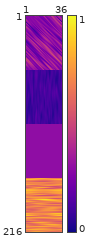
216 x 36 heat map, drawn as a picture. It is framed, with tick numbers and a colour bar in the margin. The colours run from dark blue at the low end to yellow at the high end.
It is made of 4 by 1 panels. Panel 1,1: low, slanting down to the right. Panel 2,1: very low, streaked downward, faint in contrast. Panel 3,1: low, flat. Panel 4,1: high, streaked across.
